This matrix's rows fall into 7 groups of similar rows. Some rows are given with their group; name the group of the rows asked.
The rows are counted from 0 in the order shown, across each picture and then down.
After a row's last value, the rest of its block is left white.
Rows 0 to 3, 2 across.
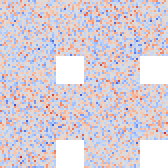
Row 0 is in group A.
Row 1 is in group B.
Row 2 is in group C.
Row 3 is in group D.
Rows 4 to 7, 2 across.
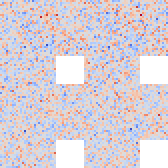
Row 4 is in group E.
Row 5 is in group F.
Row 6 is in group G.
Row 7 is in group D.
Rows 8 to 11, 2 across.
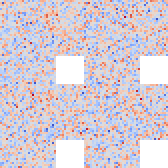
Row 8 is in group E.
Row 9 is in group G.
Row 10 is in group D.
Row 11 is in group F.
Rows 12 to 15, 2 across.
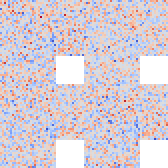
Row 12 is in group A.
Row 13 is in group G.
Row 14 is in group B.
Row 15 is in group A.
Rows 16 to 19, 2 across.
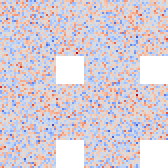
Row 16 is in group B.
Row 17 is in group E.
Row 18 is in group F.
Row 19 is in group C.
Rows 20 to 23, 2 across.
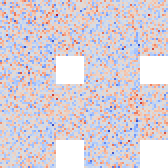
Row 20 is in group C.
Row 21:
A
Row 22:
C
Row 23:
E
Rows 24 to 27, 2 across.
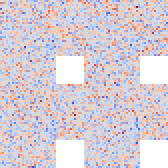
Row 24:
G
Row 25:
F
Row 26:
B
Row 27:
A
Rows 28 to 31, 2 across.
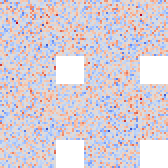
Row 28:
D
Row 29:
F
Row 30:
D
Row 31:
E
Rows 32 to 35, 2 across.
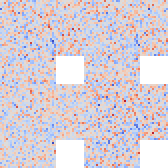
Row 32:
A
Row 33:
A
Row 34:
D
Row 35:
A
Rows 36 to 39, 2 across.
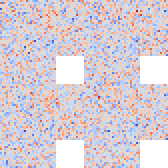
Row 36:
G
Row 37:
C
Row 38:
E
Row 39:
C
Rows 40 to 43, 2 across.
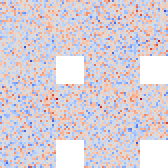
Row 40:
G
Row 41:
C
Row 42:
E
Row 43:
D
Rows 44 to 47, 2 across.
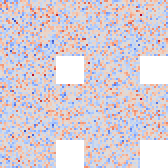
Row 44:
D
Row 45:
F
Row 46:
G
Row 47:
F
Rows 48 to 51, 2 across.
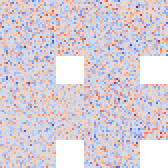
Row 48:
E
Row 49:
F
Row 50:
C
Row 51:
B
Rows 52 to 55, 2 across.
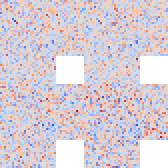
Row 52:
D
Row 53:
D
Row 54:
G
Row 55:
B
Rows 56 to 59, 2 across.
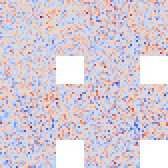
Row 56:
G
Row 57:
B
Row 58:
E
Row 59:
A
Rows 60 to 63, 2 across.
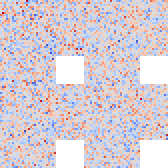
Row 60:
B
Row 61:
G
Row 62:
G
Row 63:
C
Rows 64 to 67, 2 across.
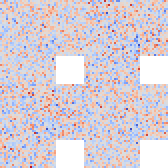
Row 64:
D
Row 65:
A
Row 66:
F
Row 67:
D
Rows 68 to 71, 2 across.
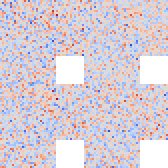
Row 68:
C
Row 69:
D
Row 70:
F
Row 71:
C
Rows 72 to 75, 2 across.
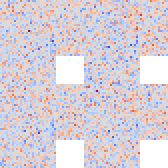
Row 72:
A
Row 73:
E
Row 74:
A
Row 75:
G
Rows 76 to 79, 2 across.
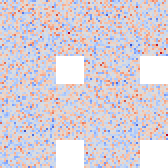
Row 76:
F
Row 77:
B
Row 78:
E
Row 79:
C
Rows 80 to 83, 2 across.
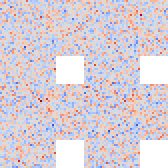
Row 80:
G
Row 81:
E
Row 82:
G
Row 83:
G
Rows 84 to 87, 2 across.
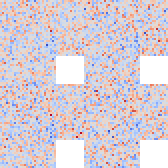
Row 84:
B
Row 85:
A
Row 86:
B
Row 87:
G
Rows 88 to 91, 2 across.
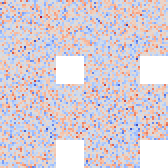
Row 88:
G
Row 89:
D
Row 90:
B
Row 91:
A
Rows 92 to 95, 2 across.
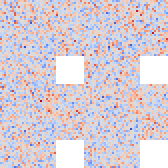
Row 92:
C
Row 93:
F
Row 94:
G
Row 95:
E
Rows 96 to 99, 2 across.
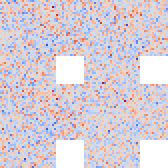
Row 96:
F
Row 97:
D
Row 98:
F
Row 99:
G
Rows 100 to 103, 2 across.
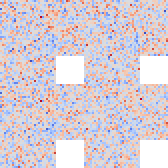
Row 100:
G
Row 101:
A
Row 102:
G
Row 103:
F
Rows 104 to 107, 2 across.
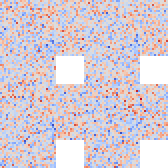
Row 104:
D
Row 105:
A
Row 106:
A
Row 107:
F
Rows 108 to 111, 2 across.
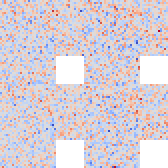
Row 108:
C
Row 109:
D
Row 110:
A
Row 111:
E
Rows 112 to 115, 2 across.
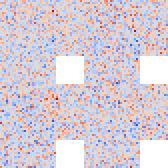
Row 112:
C
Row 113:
B
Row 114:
E
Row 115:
C
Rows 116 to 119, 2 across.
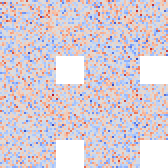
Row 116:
G
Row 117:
C
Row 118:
C
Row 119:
C
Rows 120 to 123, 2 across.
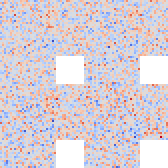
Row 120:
G
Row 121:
E
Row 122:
E
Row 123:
B
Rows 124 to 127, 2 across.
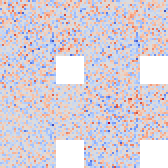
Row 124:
A
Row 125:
A
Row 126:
C
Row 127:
E
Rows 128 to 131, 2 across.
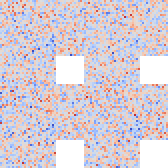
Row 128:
A
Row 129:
G
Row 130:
G
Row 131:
B
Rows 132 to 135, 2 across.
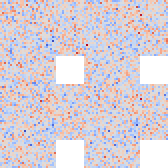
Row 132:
B
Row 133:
F
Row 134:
G
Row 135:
C
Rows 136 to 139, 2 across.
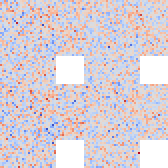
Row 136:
D
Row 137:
E
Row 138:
D
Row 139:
G
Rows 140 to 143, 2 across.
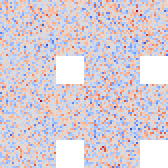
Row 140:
D
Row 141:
C
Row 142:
G
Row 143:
B
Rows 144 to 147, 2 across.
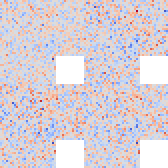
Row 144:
D
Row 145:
C
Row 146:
D
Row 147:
D
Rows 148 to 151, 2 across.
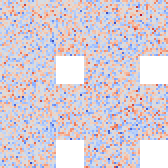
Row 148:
A
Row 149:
F
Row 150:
A
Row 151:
F
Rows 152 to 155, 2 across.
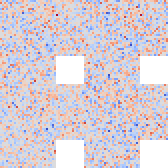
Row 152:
F
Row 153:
F
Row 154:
D
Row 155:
C
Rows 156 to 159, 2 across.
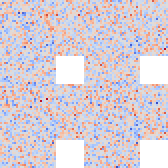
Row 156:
E
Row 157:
B
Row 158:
B
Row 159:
B
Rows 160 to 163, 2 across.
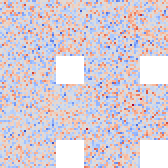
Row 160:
A
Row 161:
E
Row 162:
G
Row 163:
F
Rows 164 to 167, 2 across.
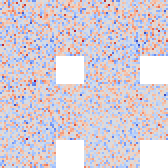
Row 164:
A
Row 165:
A
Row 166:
A
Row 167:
C
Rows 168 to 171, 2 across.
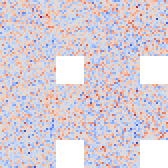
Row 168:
G
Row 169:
F
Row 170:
E
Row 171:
B
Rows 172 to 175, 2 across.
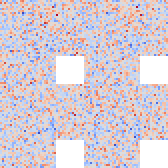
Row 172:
F
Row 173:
F
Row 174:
A
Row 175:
B
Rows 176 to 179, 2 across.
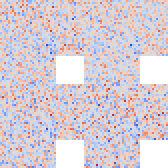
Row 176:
B
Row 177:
B
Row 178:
B
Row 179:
A
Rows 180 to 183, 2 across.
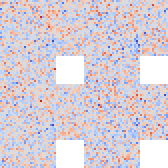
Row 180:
G
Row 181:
A
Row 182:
A
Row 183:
C
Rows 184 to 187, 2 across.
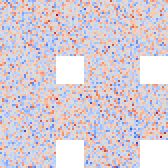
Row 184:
F
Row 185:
G
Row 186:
E
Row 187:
B
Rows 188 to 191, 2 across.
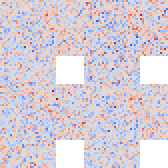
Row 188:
E
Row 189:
E
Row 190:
F
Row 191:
E
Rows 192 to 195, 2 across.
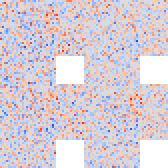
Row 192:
E
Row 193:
A
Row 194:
D
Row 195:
E
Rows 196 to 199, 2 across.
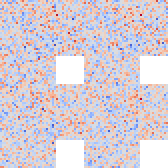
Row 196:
F
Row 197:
F
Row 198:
D
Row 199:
E
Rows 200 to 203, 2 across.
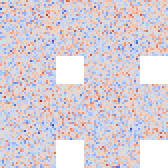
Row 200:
G
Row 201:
D
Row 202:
A
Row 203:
B
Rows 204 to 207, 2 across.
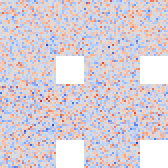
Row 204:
B
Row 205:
G
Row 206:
G
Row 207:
A
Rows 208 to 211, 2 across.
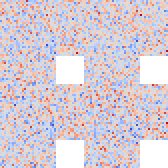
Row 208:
B
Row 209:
C
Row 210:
A
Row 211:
B
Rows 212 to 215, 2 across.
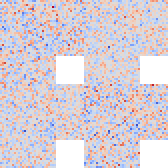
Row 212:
F
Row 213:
G
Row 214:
C
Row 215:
G
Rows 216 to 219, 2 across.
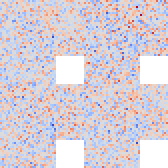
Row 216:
E
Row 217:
F
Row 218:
A
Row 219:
D
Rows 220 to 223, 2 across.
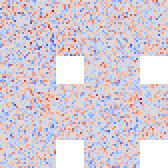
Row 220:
A
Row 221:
B
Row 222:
D
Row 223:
E
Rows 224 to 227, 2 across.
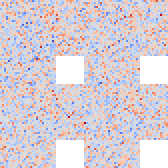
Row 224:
E
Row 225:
G
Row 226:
F
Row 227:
F
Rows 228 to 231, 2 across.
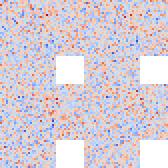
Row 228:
D
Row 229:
G
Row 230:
E
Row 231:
F
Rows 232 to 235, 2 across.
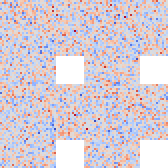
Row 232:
C
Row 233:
B
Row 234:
A
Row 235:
F
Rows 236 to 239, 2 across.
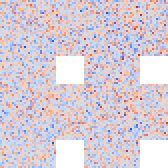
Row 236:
C
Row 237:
F
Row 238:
D
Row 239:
D
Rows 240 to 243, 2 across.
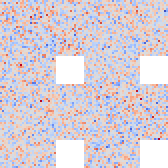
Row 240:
B
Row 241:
C
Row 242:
G
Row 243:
F
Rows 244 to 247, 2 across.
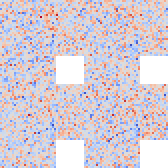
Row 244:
E
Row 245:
D
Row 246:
A
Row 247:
A
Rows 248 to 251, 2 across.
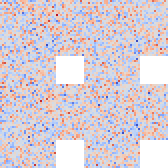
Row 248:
F
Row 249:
B
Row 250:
G
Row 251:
A
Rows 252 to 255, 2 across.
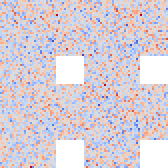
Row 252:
C
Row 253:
D
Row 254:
F
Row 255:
A
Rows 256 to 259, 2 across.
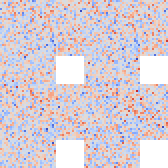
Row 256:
A
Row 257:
A
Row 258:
D
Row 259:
F
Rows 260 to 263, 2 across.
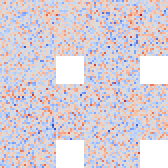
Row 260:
E
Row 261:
E
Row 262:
A
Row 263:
G
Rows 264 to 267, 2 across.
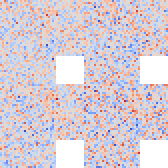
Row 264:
D
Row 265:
C
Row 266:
E
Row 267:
G
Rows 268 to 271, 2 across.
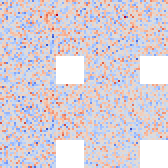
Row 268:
E
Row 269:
G
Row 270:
E
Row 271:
B
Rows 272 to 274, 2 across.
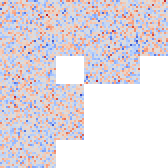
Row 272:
G
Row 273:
A
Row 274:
C
